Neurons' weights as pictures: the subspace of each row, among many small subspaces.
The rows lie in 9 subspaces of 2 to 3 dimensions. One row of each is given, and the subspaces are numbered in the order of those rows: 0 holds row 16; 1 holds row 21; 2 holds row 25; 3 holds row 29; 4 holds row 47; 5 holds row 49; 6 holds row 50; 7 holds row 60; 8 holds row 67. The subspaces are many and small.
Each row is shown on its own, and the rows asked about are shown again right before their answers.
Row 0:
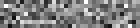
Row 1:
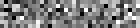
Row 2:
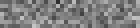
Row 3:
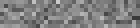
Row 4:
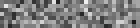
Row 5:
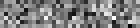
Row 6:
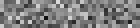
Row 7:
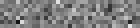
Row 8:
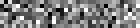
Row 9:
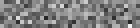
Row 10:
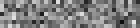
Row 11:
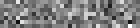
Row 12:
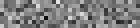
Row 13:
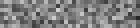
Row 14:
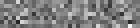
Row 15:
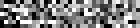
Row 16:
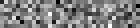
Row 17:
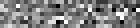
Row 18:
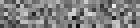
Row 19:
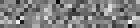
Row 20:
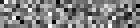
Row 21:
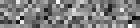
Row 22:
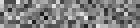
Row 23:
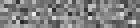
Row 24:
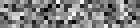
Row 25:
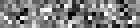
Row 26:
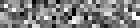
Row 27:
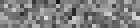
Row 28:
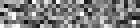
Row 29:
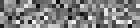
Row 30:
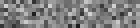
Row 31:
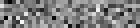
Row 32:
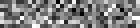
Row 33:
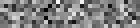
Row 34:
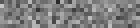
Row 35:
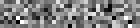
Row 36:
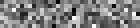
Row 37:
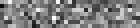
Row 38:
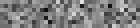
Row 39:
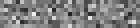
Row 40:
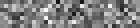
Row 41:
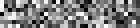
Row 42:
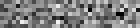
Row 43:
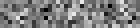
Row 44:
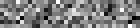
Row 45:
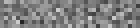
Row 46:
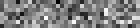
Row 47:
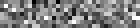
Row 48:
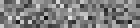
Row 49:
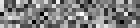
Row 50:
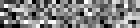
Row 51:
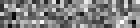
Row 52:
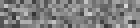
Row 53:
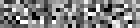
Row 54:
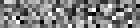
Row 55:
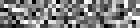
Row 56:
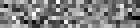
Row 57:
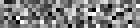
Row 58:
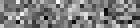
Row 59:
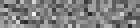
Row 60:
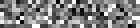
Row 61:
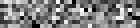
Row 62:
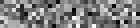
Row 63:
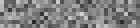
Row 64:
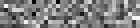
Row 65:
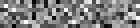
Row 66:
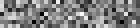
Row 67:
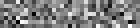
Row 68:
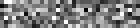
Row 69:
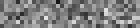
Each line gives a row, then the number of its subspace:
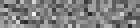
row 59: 8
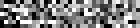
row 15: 6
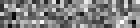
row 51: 5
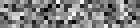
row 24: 2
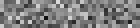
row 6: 3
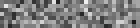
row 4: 3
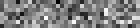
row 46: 6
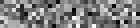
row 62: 4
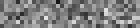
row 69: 6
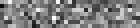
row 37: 0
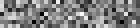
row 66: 5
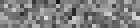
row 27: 4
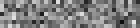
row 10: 5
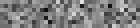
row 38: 2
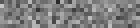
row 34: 0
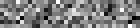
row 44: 1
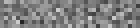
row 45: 7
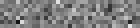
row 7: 1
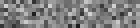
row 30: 4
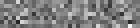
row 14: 8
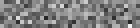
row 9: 3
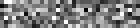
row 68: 0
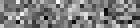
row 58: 6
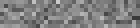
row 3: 8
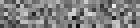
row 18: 4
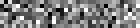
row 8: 0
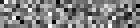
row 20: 0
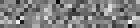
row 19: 1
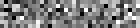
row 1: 0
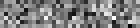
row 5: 4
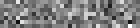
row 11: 8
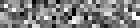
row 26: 4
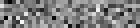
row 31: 0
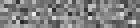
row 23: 2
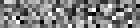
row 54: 7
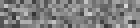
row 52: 6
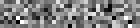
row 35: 1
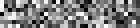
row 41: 5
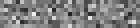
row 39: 2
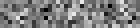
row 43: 2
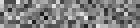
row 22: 5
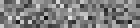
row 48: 3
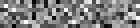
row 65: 4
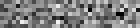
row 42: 2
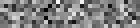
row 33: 2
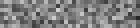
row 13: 7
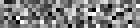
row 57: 7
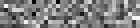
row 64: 8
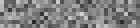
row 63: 5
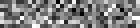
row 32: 7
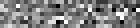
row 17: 2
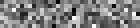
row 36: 4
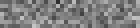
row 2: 7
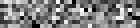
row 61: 0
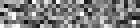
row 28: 6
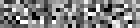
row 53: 1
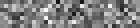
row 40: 2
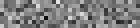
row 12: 3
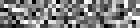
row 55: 8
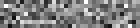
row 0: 3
